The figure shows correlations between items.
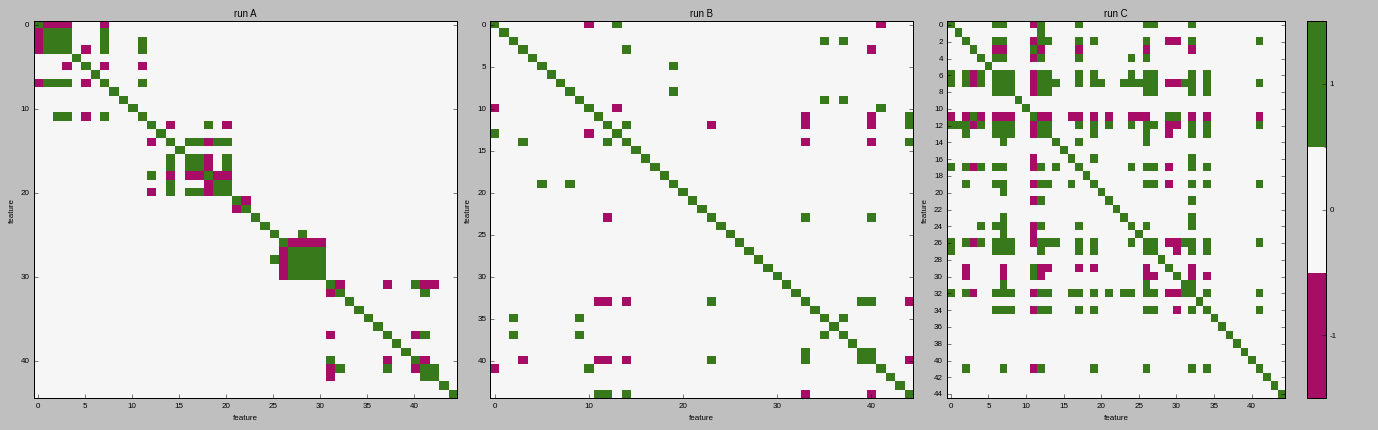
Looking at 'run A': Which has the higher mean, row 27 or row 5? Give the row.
27
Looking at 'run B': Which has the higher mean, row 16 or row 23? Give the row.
23
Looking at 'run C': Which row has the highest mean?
7
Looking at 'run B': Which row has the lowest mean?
40
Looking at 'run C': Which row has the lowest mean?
11
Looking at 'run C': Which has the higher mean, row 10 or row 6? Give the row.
6
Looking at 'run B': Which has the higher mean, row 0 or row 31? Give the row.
31
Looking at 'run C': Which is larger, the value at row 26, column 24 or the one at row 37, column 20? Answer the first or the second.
the first
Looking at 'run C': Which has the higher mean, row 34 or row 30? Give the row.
34
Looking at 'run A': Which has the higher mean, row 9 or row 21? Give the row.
9
